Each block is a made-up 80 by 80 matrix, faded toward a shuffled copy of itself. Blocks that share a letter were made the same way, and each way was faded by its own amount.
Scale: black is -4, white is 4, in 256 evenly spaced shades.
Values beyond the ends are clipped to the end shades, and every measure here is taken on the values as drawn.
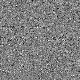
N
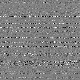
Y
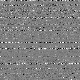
Y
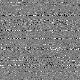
Y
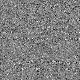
N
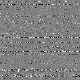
Y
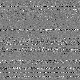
Y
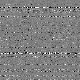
Y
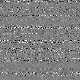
Y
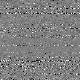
Y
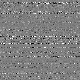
Y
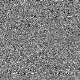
N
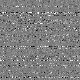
Y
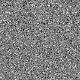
N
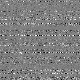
Y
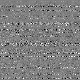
Y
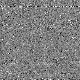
N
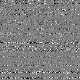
Y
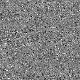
N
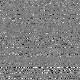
Y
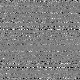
Y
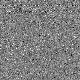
N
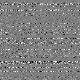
Y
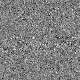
N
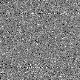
N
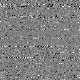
Y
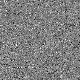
N
